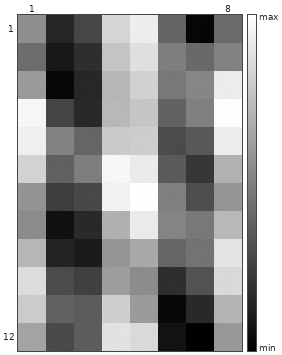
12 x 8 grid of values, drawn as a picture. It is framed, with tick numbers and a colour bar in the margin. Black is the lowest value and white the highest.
There is no overall slope. Stripes running up and down repeat 2 times from left to right. The top middle is the smoothest part. The ninth with the highest average is the centre.
